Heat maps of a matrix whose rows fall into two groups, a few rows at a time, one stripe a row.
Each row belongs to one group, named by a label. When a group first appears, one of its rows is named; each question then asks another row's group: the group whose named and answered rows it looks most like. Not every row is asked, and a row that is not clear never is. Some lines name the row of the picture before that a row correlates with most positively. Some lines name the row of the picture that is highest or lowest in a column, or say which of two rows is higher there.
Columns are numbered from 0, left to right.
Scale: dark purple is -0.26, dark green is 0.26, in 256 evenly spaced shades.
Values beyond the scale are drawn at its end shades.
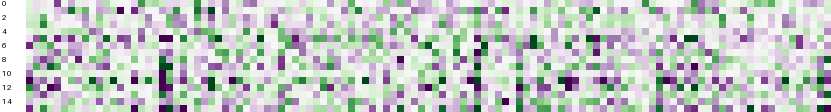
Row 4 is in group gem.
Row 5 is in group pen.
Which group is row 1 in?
pen
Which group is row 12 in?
pen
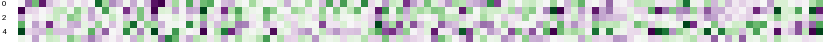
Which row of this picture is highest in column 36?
1
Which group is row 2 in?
gem
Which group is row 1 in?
gem
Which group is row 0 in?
pen
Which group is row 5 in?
gem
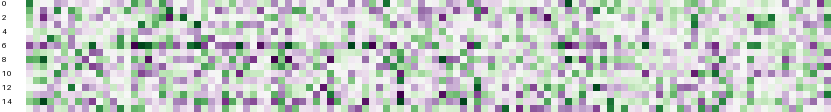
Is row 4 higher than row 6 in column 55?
Yes
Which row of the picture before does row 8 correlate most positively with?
3
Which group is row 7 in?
gem
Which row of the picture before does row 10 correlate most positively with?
4
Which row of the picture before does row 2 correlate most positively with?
5
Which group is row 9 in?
gem
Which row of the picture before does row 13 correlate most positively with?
4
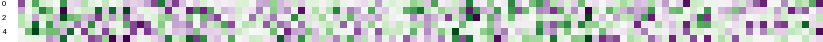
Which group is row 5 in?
pen
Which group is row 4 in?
gem
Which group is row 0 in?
gem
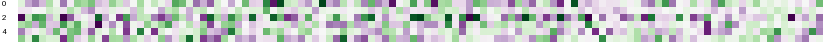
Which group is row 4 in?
gem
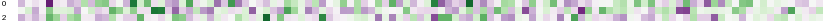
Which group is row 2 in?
gem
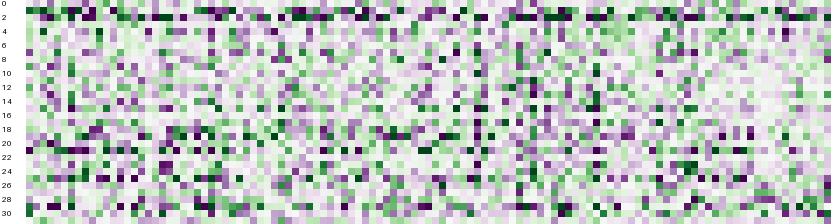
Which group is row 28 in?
gem
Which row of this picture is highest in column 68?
17
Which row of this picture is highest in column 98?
21
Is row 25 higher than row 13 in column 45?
No
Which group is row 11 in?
pen
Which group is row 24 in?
pen
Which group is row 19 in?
gem
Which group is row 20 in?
pen
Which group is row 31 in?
gem
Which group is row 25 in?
pen
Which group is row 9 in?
pen
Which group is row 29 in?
pen
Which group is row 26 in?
gem
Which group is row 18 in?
gem
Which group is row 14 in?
pen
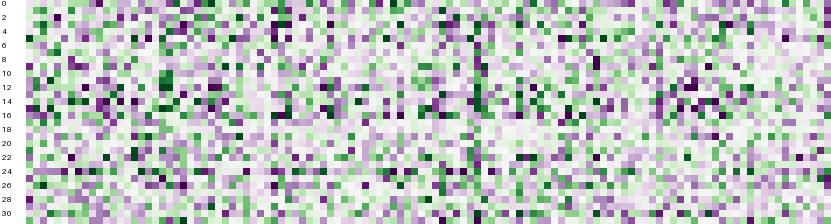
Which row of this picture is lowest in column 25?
24
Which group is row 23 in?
gem
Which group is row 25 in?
gem
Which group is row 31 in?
gem
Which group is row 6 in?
gem
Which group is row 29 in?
gem
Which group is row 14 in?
pen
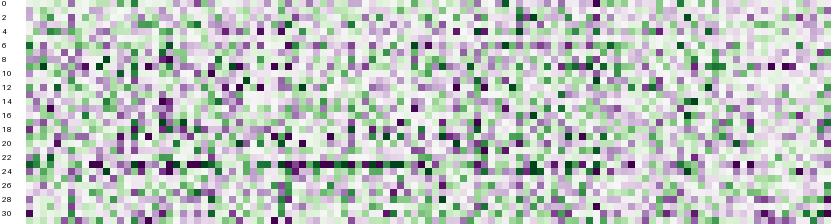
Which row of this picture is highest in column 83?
6
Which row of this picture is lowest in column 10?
23
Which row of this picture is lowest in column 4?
20
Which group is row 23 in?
gem
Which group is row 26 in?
gem
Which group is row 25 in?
gem
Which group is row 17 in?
gem
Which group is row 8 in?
pen
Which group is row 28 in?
gem
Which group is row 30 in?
gem
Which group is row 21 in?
pen
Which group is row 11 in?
pen
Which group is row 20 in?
pen
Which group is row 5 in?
gem
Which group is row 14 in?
pen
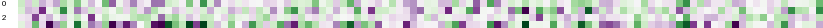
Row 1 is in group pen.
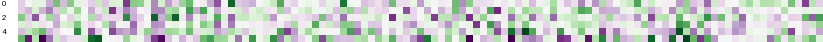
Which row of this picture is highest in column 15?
2
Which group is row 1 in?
pen
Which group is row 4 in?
pen
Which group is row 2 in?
gem
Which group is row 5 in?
pen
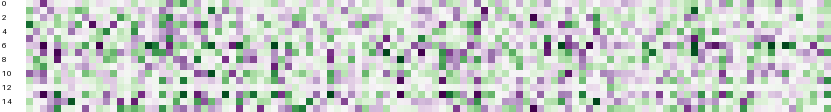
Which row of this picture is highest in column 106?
6
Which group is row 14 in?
pen
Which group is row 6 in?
gem
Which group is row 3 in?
gem
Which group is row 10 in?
gem
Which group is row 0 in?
gem
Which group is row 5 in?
gem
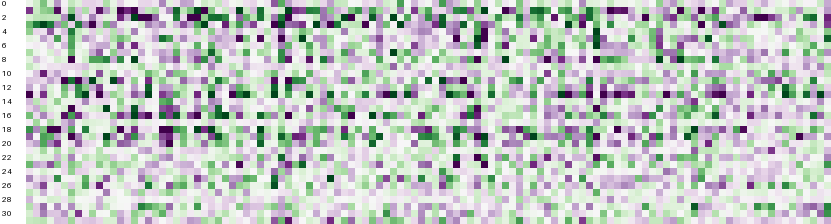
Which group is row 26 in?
gem
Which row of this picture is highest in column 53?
3
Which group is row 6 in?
pen
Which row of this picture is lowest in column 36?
5
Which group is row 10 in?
gem
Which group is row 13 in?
gem
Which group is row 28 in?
pen
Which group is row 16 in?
gem
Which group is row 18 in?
pen
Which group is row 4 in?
pen
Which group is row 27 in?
pen
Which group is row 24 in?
gem
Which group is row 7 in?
gem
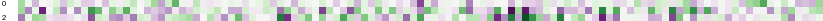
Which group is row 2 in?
pen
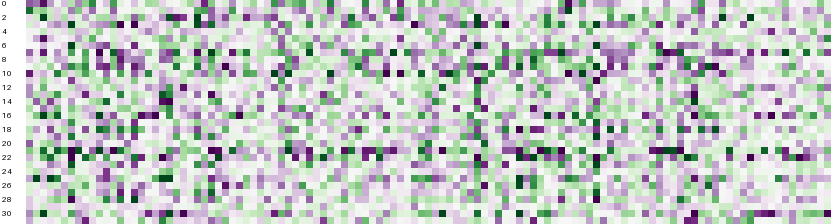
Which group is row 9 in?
pen
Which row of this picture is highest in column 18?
25
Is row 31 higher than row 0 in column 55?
No
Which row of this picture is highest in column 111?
7
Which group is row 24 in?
pen
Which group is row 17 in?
pen
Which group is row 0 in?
gem
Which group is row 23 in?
pen
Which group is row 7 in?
gem
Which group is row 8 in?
pen
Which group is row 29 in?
pen
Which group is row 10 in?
gem
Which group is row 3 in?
pen
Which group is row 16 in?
gem
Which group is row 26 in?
pen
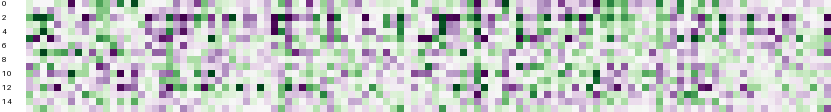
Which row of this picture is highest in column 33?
12
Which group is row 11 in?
pen
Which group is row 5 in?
pen
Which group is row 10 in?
pen
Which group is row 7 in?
gem
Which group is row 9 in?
pen
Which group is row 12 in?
pen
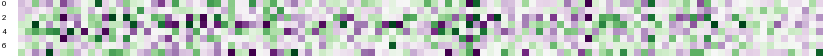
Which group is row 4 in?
gem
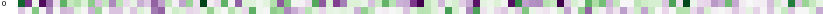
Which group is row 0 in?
pen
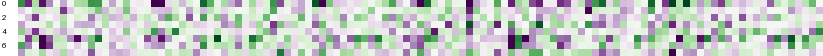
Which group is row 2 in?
gem
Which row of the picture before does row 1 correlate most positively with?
1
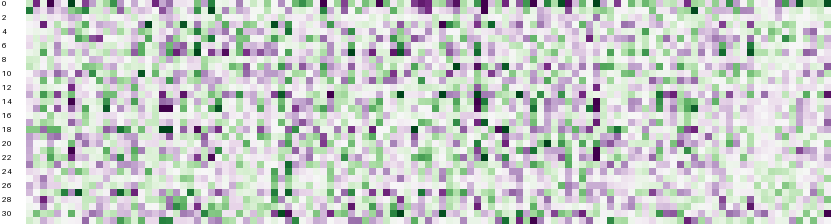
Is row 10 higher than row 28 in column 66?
No
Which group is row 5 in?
gem
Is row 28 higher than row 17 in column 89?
Yes
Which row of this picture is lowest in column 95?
18
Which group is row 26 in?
gem
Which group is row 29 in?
gem
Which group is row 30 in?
gem
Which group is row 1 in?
pen
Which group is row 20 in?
pen
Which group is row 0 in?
pen
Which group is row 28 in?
gem
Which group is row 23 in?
pen
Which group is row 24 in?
gem
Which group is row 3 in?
gem
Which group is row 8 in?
gem
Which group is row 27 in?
gem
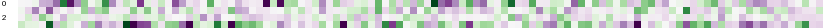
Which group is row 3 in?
gem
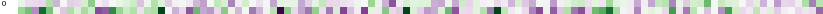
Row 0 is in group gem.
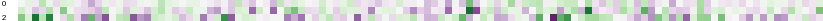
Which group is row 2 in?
gem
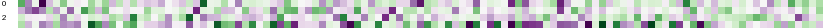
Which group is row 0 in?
pen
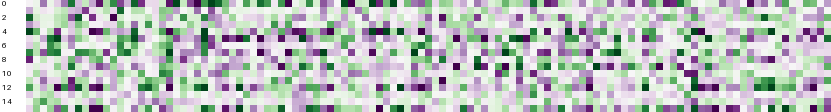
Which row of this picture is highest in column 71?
10
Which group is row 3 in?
gem
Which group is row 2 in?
gem
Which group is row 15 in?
gem
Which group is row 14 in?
gem
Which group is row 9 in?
pen
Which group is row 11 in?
gem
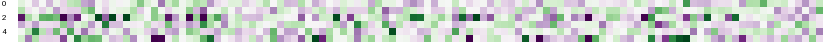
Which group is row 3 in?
gem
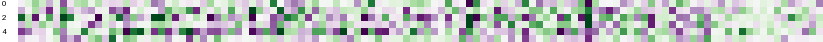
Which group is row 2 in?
pen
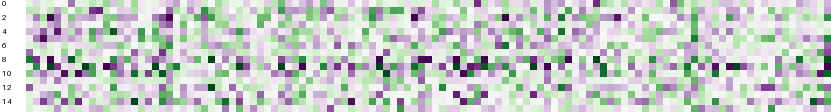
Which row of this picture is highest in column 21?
9
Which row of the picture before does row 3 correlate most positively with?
0
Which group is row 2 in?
pen
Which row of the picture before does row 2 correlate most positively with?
1
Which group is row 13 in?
pen
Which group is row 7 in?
gem
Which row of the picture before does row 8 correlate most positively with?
2
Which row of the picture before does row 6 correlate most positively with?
5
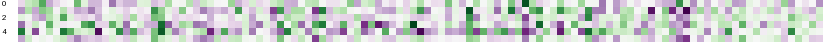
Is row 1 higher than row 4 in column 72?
Yes
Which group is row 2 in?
pen
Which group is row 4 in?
pen
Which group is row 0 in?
pen
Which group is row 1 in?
pen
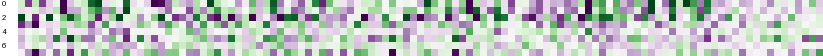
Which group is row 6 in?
pen
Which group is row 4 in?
pen
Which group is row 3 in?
gem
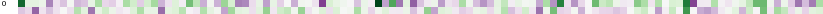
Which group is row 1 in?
gem
